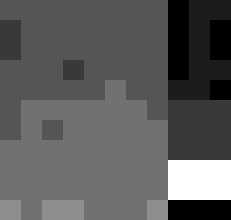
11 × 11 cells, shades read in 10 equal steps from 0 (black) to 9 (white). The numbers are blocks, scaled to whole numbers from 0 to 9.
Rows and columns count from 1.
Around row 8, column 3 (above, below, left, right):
3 4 4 4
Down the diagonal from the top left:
3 3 3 2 3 4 4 4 9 9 0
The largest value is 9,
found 6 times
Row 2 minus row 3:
0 0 0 0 0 0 0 0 0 0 0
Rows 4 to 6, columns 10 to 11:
1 1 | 1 0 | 2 2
